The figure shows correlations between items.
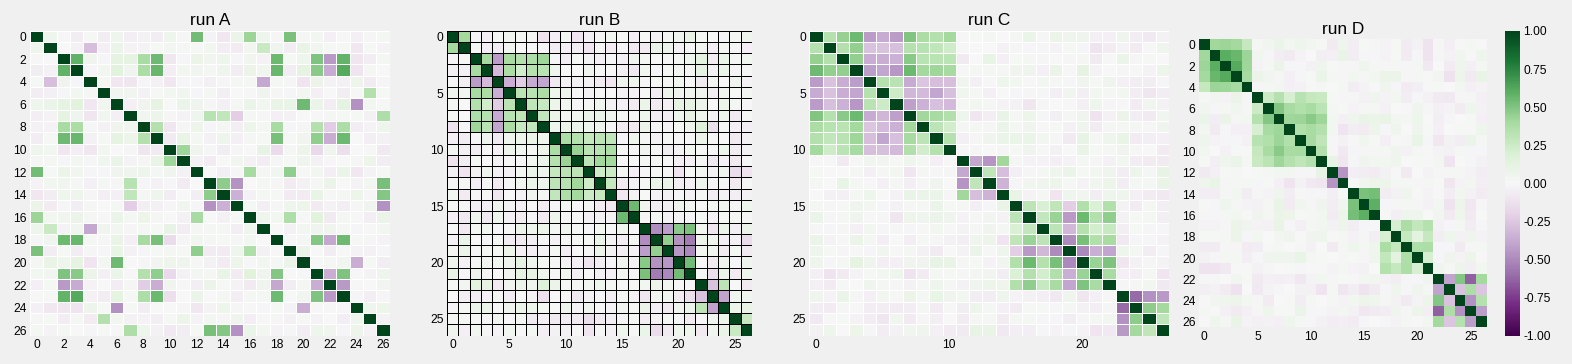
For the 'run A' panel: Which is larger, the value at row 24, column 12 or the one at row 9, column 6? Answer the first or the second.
the second
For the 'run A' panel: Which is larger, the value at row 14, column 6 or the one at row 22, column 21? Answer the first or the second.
the first
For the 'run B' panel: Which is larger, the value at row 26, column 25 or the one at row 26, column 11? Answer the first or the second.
the first
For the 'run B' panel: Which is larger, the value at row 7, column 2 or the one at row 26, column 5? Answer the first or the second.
the first
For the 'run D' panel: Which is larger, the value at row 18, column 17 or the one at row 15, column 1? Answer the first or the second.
the first
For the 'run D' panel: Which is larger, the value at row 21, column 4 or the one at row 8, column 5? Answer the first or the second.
the second
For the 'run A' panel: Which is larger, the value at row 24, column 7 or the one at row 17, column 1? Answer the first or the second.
the second
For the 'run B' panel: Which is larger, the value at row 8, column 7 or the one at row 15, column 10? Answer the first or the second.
the first
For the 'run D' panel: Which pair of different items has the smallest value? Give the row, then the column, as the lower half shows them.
25, 22
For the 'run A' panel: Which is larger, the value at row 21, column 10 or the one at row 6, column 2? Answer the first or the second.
the second
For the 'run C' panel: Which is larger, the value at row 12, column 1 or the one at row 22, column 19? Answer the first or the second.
the first
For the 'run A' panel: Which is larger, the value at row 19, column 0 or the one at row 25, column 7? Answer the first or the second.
the first
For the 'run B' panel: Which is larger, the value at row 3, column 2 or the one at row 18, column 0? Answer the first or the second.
the first
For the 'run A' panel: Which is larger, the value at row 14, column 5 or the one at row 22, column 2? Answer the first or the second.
the first
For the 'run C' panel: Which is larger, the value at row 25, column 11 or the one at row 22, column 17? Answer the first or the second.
the second
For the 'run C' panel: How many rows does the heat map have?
27
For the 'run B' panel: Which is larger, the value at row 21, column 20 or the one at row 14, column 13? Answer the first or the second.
the first
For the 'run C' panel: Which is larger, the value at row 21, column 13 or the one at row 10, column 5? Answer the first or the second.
the first
